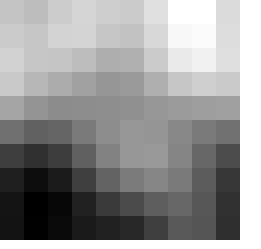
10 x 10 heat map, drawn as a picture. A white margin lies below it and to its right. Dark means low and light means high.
No lone cell stands out from its neighbours. No regular stripes run through it. The field climbs toward the top. The bottom left is the ninth with the lowest average. The top left is the calmest part. The ninth with the highest average is the top right.
